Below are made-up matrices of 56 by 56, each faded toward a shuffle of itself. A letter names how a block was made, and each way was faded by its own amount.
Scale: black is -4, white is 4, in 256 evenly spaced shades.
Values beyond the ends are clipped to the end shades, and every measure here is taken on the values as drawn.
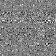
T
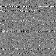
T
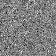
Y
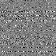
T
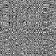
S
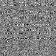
T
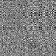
S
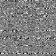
T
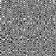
S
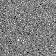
Y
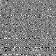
T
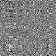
S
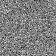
Y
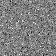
Y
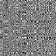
S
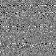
T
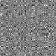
S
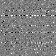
T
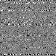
T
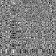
S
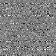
T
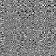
S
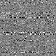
T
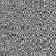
S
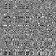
S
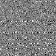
T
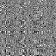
S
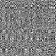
S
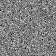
Y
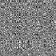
S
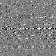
T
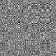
S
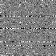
T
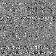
T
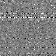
T
